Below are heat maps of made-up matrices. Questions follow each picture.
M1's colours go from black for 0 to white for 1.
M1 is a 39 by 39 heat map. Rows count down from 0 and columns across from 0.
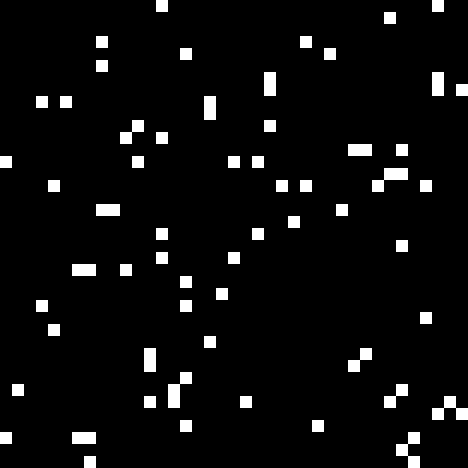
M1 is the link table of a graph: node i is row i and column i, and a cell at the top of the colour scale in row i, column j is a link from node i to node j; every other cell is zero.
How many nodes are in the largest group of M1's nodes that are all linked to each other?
3
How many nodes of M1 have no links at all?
2
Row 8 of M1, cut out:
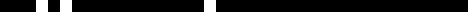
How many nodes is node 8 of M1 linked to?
3
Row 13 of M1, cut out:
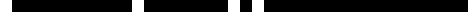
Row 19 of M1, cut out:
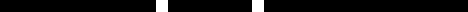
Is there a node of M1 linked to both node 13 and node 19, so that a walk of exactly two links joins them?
yes
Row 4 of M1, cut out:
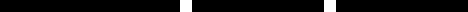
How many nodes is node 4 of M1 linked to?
2
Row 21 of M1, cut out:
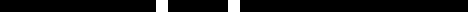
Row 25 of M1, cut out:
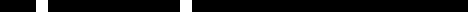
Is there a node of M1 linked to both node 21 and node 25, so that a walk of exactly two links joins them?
no
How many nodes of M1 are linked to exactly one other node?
12
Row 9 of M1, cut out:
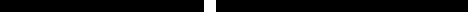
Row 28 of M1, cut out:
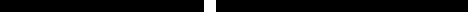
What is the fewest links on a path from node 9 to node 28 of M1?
2
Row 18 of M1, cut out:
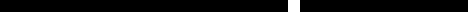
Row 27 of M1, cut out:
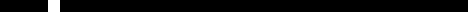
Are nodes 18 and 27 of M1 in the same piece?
no
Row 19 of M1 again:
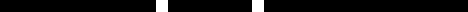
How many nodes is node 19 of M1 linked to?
2
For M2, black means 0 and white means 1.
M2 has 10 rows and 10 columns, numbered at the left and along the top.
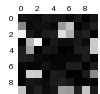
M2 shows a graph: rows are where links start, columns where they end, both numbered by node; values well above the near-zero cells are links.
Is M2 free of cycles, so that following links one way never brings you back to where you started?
yes
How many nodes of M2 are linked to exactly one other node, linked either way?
1
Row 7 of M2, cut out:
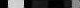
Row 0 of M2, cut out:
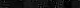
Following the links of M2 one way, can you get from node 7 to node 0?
yes
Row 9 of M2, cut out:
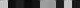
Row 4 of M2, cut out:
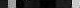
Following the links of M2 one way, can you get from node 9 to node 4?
no
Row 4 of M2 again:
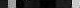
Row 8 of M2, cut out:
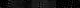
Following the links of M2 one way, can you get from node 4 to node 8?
yes
